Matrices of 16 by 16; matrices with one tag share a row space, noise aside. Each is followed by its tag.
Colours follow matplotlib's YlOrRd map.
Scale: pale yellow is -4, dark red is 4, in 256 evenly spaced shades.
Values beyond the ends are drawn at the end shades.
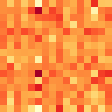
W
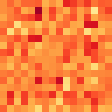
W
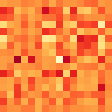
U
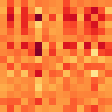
W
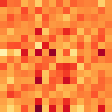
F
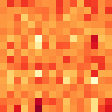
W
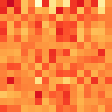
F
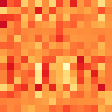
F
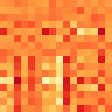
U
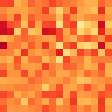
U
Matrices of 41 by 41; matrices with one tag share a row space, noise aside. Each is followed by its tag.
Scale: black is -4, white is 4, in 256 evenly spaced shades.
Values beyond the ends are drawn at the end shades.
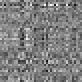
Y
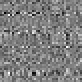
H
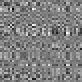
H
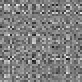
H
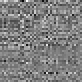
Y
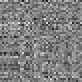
Y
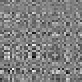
H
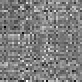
Y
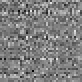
Y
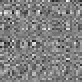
H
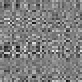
H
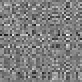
H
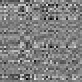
Y
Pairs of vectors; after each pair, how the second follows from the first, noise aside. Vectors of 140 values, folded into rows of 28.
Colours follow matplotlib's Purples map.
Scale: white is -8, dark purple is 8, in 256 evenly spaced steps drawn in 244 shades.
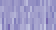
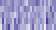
scaled up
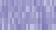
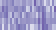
scaled up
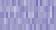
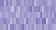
shuffled
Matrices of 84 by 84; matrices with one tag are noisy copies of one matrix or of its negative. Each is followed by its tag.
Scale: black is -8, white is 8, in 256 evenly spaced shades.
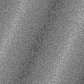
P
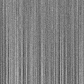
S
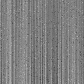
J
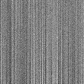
J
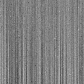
S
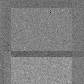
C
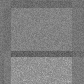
C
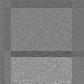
C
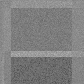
C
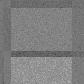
C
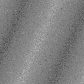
P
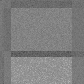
C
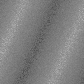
P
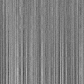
S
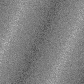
P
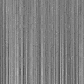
S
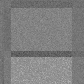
C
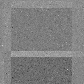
C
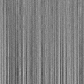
S
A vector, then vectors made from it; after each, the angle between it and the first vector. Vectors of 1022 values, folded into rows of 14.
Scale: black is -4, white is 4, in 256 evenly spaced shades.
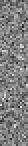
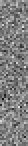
nearly opposite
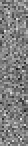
orthogonal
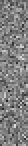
nearly parallel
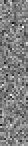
partly opposed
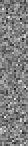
orthogonal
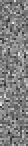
partly aligned
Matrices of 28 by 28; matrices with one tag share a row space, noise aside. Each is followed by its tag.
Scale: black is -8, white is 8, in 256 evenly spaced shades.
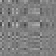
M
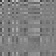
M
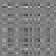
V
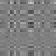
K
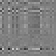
M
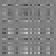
V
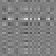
V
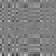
M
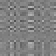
K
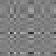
K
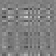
V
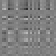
V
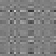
K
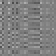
M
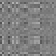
M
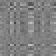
K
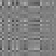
M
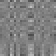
K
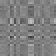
K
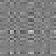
K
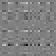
V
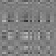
V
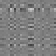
K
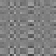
K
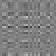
V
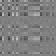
M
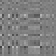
M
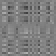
V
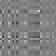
M
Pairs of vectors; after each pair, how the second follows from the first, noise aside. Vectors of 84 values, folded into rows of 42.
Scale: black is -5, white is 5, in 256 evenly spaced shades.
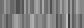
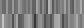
shuffled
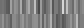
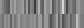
sign-scrambled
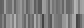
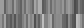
negated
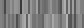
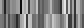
scaled up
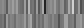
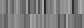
sign-scrambled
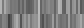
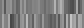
shuffled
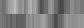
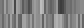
sign-scrambled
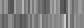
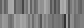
negated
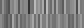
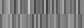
negated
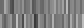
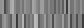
negated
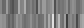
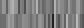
negated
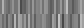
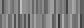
negated
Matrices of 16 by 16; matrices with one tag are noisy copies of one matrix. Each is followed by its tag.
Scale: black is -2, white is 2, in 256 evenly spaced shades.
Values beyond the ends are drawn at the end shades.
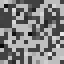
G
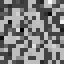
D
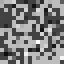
G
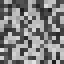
D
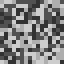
G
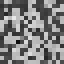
D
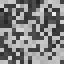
G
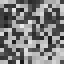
G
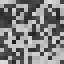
G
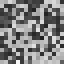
G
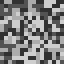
D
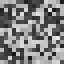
G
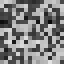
G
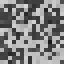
G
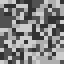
G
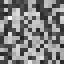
D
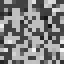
D
